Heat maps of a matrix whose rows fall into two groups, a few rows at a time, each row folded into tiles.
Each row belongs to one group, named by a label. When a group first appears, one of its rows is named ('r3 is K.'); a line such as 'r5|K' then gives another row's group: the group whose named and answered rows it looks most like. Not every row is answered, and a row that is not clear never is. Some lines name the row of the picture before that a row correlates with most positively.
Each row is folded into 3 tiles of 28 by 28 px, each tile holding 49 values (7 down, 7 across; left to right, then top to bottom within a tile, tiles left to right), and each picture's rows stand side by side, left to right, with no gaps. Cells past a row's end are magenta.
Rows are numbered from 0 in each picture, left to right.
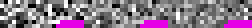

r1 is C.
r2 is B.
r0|C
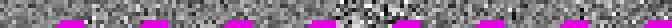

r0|C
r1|B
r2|B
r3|C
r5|C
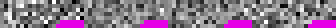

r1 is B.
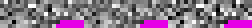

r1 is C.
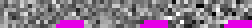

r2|C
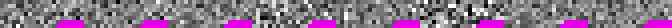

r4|B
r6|C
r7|B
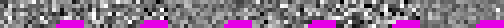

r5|B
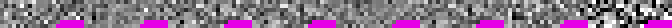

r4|B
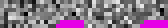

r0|B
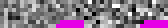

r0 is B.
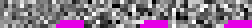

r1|C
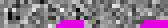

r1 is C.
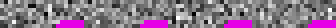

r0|C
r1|C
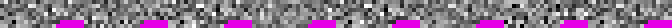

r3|B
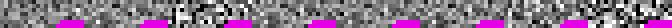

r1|C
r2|B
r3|C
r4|C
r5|C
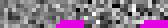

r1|C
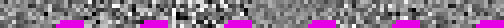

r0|C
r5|C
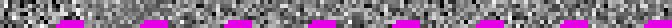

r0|B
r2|C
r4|C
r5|B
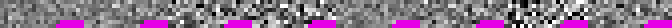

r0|B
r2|C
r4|C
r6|B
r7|C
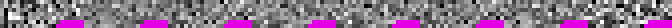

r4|C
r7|C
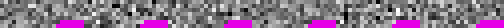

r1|C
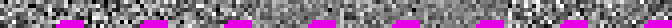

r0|C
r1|B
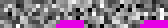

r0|B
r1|B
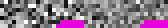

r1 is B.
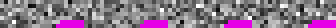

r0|C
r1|B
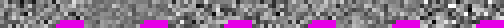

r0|B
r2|C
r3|B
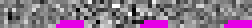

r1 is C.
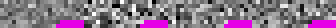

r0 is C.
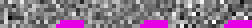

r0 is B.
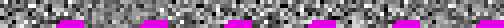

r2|C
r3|C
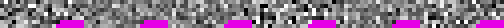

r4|B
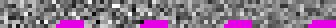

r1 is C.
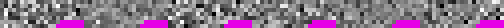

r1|C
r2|C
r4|B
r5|B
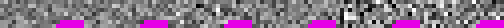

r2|C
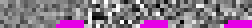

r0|B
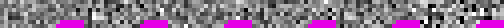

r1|B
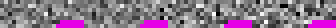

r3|C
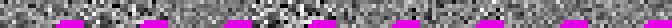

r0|C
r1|C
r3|C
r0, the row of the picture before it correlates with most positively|3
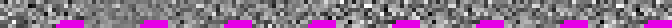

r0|C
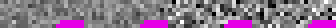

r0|C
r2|C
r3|B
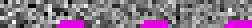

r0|C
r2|B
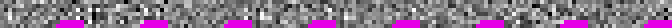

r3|B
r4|B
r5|C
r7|B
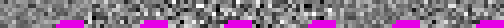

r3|B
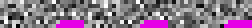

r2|C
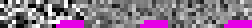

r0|C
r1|C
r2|B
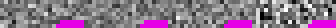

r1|C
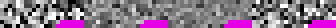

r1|C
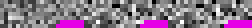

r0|B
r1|C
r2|C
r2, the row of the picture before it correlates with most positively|1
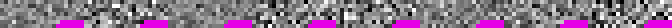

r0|C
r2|C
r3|B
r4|B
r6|C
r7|B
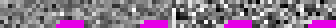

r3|C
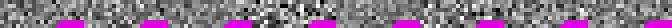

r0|B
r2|B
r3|C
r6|B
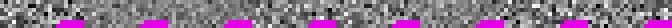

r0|C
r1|C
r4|C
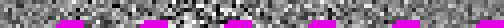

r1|C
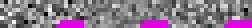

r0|C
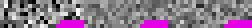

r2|C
